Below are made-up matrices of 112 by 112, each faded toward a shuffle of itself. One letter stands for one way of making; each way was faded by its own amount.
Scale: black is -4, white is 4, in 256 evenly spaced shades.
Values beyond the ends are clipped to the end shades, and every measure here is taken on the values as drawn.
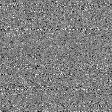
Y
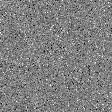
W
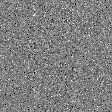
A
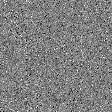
A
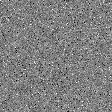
W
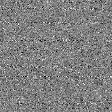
Y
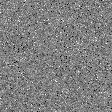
W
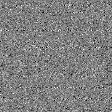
Y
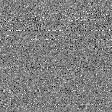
Y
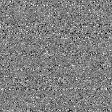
Y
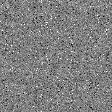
A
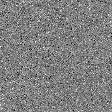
A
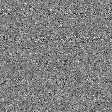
Y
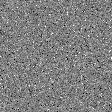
W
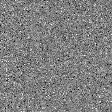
A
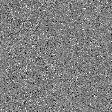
A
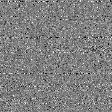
Y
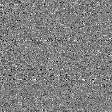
Y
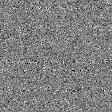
Y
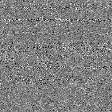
Y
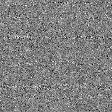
Y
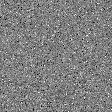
W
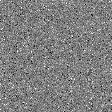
A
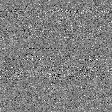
Y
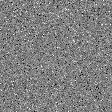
W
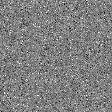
A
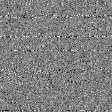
Y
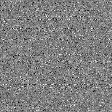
Y
